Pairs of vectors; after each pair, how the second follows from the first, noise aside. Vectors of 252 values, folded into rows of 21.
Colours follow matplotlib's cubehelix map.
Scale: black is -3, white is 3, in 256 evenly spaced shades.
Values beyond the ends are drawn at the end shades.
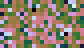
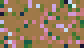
partly zeroed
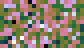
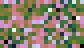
shuffled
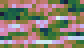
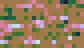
partly zeroed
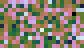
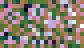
shuffled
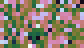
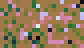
partly zeroed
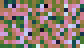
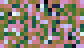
shuffled
